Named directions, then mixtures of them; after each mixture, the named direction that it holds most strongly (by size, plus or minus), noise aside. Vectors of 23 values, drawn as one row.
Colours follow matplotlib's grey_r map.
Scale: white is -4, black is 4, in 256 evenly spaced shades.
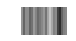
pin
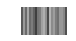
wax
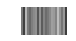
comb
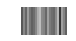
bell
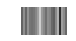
bell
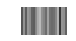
bell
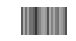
wax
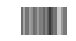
pin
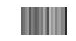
wax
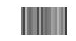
comb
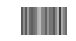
bell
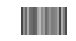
bell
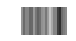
pin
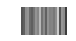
bell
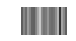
bell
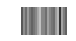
bell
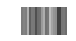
pin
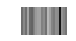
bell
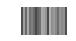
wax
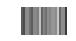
comb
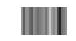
pin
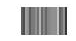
comb
